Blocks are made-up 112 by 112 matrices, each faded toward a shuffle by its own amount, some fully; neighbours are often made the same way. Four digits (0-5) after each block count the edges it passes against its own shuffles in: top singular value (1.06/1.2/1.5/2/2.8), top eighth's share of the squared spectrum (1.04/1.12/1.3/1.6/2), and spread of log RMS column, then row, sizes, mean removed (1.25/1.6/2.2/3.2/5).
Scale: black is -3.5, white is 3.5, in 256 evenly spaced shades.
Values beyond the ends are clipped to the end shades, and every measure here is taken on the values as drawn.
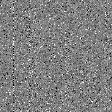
2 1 2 0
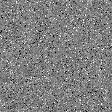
0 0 1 0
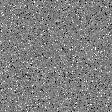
0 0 0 0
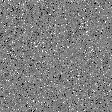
0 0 0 0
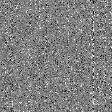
2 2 3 0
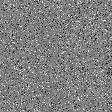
0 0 0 0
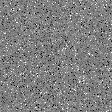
0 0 0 0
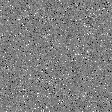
0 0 0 1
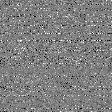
2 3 0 4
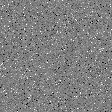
0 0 0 0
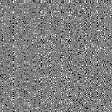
5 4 3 2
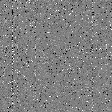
3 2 1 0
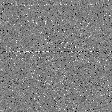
2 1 0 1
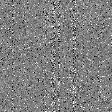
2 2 3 0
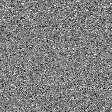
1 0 0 2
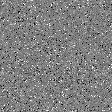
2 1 0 1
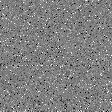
2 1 0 0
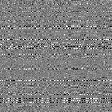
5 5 2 4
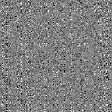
4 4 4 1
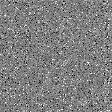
3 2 2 0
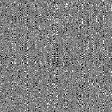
4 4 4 1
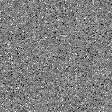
2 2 1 0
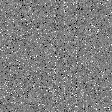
1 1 1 0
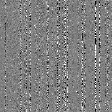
3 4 4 0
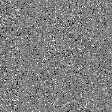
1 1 2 0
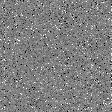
1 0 1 0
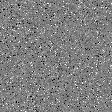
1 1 0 0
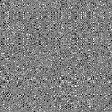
5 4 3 3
